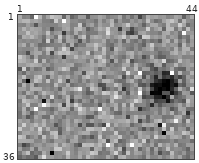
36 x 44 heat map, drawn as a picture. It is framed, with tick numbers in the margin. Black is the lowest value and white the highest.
Odd rows or columns: none. Ninth with the lowest average: middle right. Dips: one, in the middle right.
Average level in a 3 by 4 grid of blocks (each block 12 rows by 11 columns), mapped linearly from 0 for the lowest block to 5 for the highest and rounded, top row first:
5 5 4 5 | 5 5 4 0 | 5 5 5 4
